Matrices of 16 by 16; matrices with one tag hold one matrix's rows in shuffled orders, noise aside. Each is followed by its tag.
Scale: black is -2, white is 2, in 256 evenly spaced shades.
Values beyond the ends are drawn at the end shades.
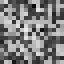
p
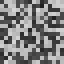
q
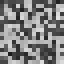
p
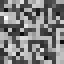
p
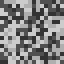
q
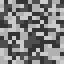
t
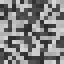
t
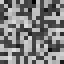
q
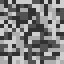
t
